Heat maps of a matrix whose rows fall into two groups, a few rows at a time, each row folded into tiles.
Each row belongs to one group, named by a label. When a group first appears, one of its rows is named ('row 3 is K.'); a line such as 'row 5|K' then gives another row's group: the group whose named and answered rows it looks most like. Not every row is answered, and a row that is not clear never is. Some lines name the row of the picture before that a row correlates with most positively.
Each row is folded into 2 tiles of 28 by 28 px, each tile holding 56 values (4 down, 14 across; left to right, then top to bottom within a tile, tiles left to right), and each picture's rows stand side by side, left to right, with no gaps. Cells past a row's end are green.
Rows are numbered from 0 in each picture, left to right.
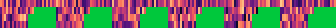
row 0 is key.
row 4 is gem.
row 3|key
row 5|key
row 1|key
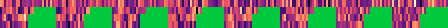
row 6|gem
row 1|gem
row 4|key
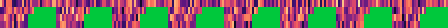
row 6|gem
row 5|key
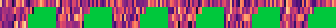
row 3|key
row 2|gem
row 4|key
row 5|key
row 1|key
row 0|gem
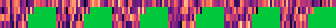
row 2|key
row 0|gem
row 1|gem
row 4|gem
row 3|gem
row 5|key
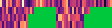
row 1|key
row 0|gem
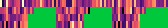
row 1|gem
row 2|gem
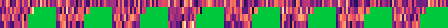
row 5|key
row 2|key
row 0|gem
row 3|gem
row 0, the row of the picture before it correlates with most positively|1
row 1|key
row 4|key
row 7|gem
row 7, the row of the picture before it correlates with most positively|1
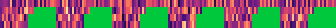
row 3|gem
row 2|gem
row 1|key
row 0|key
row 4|gem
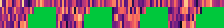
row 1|key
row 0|gem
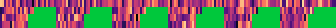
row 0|key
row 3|gem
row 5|gem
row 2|gem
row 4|gem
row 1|key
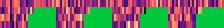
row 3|key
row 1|key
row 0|gem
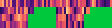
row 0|key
